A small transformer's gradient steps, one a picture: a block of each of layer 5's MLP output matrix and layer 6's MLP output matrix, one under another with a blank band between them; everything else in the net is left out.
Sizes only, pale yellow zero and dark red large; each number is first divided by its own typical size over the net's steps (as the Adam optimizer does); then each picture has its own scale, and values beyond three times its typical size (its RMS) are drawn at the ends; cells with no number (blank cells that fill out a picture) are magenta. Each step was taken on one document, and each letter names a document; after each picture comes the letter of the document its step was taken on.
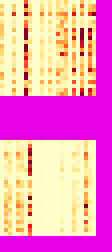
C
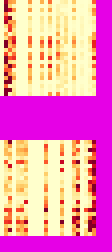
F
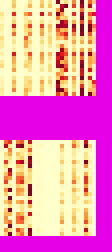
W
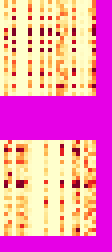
F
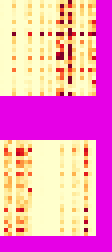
C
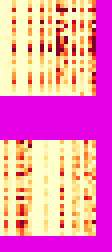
F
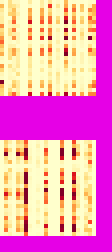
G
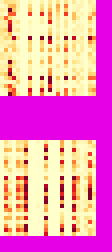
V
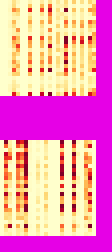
G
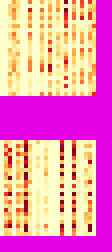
G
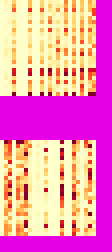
G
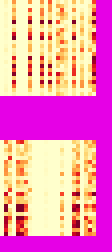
F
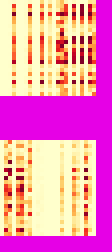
W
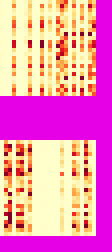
W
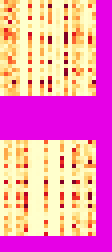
V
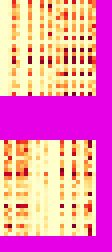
G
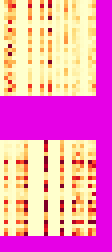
V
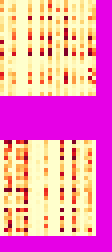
G
